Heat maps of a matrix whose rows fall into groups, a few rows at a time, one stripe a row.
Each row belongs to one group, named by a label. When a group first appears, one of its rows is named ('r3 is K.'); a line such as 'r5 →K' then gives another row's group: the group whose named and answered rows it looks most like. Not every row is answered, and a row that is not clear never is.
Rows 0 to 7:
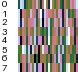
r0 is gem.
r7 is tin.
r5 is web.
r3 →tin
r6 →web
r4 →tin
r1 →tin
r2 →tin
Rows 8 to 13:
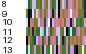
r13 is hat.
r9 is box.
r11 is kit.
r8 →box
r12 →gem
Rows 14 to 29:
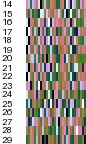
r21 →tin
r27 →box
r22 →hat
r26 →kit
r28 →tin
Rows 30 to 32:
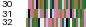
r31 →tin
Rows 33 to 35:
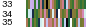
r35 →kit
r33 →web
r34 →gem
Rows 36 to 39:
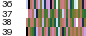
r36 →tin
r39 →gem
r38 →tin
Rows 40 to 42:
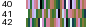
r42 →kit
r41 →box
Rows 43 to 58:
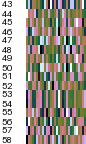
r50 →kit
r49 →tin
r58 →gem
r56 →hat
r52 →box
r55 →web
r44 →box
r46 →box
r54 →gem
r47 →kit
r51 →hat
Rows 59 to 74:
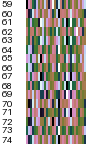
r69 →web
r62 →tin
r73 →gem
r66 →gem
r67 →web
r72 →box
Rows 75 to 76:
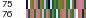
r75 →hat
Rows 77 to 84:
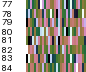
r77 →kit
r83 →hat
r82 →box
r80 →kit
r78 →hat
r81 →box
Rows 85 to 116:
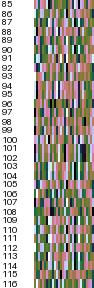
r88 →tin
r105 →box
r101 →hat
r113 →kit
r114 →kit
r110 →box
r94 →tin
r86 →box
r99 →gem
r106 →hat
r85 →web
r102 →hat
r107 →gem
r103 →kit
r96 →web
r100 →web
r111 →kit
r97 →gem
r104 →kit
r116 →hat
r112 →box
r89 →gem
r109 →kit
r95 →tin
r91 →gem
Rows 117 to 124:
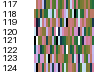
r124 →tin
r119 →box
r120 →tin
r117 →box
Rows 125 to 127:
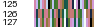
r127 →tin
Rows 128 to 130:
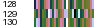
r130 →gem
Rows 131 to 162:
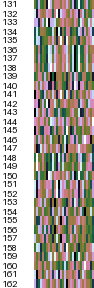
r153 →web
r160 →tin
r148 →hat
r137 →kit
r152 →tin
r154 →hat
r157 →box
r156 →web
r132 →tin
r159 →kit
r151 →tin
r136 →kit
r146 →tin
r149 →hat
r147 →box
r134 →hat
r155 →box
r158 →gem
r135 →gem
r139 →web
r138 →kit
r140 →web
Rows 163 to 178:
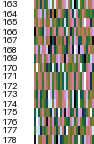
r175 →hat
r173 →kit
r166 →gem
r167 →web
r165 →tin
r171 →tin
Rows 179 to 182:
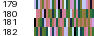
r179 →tin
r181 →gem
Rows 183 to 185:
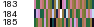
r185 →web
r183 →box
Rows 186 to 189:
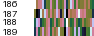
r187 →box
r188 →gem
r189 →hat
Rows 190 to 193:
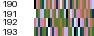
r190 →gem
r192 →web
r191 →box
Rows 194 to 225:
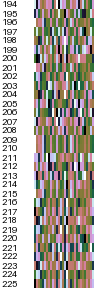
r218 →box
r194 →tin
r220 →hat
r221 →hat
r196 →box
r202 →gem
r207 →tin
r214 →box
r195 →hat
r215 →box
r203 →kit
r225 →gem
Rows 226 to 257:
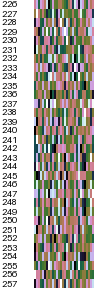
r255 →kit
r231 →hat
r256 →box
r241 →hat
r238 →tin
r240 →gem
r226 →web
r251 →tin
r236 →web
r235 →hat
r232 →kit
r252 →web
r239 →tin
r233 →web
